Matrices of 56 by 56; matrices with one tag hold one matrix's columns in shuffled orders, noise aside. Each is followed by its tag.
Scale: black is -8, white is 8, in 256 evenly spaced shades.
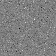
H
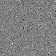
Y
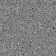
Y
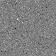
H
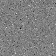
Y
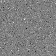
H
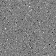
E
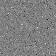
Y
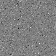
Y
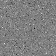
Y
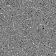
Y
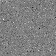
H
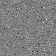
H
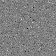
H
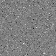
Y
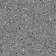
H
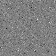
H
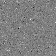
H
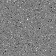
H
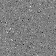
E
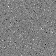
E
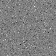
E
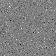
E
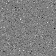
H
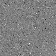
Y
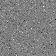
E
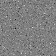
Y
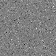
E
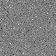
Y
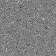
H
